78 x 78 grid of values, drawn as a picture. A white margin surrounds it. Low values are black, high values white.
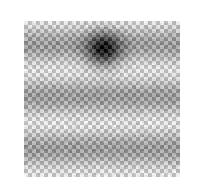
Average level on the scale: 70%. Seam: none. Ninth with the lowest average: top middle. Lone odd cells: none. Dips: one, in the top middle. Stripes: horizontal, repeating 3 times.
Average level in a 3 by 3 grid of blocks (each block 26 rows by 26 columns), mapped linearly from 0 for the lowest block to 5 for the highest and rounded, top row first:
5 0 5 / 5 5 5 / 5 5 5
